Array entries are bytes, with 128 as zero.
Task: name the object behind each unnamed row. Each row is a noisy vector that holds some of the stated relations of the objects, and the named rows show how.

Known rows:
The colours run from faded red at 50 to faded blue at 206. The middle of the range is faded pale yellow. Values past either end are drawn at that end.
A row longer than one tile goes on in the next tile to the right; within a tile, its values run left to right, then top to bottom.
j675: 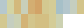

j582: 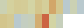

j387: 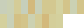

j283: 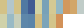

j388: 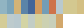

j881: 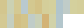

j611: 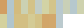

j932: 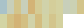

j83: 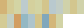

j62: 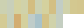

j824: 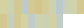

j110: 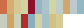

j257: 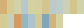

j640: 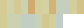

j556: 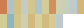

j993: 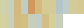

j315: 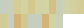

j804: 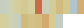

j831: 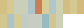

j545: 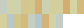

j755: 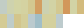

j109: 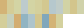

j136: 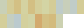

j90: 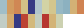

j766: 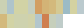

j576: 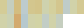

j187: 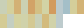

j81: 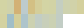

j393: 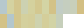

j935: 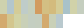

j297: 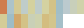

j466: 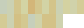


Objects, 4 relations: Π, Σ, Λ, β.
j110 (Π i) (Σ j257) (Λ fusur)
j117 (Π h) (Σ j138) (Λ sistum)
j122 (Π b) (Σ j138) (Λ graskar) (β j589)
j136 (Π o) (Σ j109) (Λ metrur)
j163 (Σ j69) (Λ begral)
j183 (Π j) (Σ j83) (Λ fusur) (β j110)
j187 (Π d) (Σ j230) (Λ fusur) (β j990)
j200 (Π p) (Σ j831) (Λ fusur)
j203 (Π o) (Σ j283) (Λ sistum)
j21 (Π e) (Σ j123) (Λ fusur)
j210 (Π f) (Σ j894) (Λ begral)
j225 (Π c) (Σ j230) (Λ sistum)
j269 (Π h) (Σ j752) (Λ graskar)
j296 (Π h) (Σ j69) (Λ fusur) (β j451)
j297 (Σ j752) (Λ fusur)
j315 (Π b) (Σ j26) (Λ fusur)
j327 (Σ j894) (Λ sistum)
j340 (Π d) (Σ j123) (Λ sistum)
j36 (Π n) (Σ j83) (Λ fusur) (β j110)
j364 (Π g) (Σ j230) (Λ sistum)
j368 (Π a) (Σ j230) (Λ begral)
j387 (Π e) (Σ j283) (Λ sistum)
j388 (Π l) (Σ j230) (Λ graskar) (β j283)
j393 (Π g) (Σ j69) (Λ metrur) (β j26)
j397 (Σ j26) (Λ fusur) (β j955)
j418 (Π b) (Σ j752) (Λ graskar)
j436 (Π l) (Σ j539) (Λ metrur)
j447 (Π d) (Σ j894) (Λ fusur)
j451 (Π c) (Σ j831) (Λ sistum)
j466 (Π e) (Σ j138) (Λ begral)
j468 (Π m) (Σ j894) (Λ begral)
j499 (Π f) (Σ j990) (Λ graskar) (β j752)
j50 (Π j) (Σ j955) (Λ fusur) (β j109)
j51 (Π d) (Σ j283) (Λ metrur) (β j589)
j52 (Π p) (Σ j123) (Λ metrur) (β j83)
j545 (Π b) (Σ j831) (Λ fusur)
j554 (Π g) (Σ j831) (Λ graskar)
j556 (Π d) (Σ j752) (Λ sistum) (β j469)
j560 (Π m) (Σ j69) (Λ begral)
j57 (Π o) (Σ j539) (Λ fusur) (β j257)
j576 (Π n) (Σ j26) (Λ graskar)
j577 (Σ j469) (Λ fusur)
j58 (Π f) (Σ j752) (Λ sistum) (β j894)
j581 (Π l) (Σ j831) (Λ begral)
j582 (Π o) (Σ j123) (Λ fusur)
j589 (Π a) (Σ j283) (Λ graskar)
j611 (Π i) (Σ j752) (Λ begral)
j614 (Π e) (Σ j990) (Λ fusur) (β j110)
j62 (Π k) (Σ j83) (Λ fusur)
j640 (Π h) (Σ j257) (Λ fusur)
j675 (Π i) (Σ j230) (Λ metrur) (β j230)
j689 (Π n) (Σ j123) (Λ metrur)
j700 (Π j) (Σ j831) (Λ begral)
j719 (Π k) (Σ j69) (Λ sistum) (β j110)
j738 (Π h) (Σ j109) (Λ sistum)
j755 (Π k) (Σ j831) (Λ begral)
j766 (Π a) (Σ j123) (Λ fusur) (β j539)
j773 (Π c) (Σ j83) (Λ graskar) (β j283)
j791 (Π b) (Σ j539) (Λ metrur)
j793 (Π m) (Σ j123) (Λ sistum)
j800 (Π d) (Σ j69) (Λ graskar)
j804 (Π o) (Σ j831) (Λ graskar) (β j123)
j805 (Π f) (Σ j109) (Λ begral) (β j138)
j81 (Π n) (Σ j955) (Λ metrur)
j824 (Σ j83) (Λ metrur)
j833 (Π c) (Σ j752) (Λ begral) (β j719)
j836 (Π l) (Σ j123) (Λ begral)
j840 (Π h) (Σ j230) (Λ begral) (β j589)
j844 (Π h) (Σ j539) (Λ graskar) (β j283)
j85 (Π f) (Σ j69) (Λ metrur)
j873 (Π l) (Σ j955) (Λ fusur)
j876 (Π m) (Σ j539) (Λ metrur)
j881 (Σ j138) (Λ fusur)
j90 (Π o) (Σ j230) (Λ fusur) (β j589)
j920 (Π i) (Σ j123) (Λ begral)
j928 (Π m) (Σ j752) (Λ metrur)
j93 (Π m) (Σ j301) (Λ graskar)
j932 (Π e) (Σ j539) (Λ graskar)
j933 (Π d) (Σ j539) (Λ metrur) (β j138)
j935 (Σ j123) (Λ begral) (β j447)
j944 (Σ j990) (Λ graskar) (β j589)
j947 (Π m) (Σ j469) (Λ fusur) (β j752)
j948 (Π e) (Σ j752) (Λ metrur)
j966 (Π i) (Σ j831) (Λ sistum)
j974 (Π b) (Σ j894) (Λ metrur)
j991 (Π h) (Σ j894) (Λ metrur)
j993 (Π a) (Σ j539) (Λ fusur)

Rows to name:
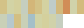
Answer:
j451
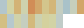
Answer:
j933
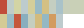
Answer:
j752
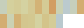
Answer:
j805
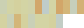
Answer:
j554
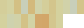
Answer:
j203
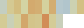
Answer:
j57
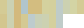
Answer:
j163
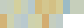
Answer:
j52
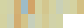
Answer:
j225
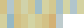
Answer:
j948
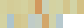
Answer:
j200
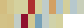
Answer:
j614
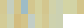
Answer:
j327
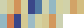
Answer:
j589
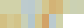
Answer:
j793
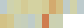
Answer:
j21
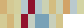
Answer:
j719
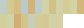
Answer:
j364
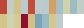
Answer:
j833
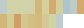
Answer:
j499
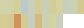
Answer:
j93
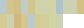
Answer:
j876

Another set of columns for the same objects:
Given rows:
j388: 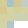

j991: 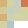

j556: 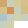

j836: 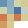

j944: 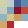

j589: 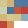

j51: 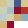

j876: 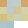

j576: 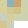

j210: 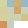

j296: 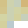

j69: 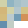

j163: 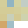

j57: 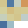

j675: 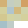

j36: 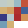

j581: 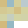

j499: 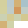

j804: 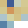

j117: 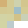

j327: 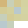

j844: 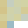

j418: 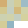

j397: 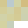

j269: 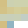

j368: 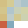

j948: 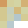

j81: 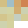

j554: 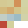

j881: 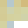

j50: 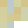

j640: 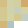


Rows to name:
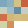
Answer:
j689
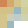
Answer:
j451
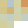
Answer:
j187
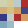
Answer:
j110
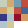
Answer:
j614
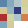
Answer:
j123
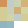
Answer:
j928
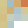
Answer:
j447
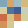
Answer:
j766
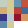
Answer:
j183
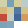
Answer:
j283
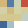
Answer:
j136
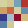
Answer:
j719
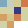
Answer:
j340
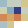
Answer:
j793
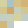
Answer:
j800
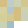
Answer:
j947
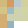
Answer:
j993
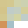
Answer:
j773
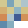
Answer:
j752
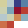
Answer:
j840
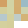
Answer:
j58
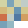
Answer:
j138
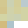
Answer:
j932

